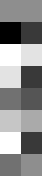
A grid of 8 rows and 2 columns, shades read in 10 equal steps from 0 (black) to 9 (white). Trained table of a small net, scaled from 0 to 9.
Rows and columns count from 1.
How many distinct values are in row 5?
2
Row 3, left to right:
9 8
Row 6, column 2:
6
